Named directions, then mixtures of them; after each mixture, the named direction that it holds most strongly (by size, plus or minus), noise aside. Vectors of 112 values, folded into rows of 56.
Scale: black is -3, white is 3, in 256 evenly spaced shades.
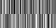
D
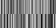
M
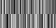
D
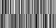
D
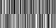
D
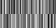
D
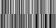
D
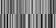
M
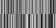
M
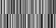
M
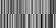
M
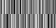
D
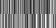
M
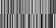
M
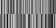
M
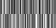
D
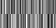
D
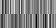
D
